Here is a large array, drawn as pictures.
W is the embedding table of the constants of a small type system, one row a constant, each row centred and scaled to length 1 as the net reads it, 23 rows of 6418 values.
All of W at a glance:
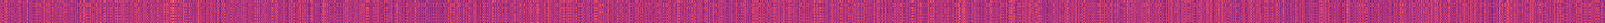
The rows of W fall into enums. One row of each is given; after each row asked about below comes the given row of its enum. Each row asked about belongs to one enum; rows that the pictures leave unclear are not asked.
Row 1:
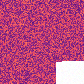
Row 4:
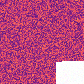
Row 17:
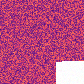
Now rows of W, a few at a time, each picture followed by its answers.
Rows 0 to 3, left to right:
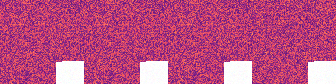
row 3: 17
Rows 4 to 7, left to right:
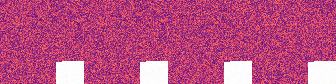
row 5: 4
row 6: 17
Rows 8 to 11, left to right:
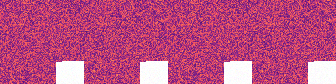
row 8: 1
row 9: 4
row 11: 4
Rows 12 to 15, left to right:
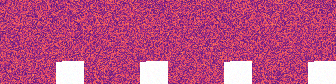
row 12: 4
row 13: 1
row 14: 17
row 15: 1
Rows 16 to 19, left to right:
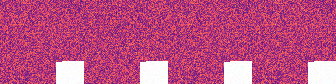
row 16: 1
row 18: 1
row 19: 1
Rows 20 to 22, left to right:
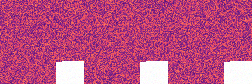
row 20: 17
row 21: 1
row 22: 4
